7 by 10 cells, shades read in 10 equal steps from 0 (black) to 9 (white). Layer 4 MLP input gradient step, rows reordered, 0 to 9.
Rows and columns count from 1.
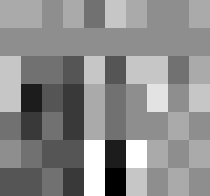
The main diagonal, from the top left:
6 5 4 2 6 1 7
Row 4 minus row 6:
2 -3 0 -1 -3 3 -4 2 0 1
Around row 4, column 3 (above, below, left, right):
4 4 1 2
